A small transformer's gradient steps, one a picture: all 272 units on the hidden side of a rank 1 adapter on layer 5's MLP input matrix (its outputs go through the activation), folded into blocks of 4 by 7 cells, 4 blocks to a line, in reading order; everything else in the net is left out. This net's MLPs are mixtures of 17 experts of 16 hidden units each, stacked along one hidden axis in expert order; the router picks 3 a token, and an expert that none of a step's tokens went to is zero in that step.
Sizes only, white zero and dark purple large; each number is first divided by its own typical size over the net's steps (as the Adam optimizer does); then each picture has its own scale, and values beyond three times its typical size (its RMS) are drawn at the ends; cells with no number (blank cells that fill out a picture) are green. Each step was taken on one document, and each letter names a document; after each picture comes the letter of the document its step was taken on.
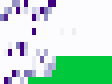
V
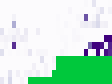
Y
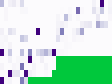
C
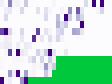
C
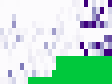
Y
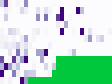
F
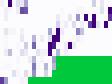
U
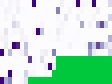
C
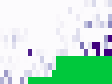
Y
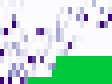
C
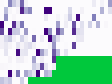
U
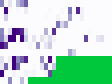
F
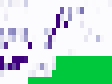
F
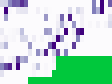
U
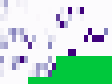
F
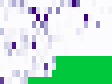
U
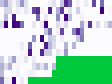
U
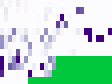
F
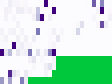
C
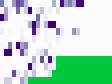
V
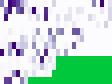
U
